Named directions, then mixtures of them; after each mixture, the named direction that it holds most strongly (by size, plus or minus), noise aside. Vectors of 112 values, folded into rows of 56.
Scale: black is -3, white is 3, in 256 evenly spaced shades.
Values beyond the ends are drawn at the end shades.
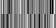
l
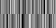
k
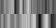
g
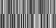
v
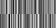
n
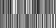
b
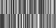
n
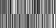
b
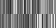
b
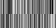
l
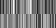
b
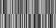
v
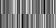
k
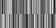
l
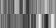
g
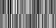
b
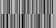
k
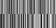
v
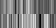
g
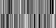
l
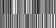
b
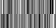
l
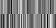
v
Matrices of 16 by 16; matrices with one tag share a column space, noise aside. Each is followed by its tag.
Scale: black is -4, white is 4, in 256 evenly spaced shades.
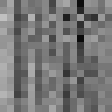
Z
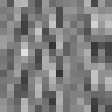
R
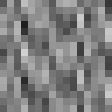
R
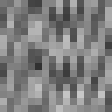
R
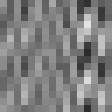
R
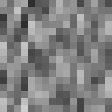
R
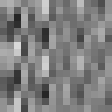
R
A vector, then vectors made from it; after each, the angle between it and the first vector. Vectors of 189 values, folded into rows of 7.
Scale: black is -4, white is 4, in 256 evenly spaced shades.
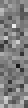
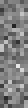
nearly opposite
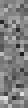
partly aligned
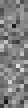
nearly opposite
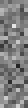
nearly parallel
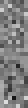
partly aligned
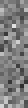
nearly parallel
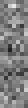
partly aligned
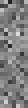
partly aligned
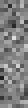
partly opposed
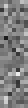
orthogonal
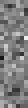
orthogonal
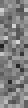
nearly parallel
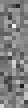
partly aligned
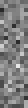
nearly opposite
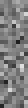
partly opposed
